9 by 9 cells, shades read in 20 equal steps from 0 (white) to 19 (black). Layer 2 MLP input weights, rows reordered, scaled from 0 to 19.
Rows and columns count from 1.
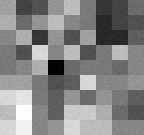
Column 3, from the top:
13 8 15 3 6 10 10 9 9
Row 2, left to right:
6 11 8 5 9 10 16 14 13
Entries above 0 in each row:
9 9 9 9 9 9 9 8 9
